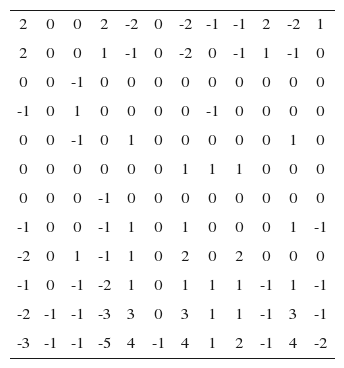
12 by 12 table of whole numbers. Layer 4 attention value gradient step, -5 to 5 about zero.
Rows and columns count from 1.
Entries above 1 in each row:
3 1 0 0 0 0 0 0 2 0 3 4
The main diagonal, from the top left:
2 0 -1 0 1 0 0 0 2 -1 3 -2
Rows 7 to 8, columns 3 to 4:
0 -1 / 0 -1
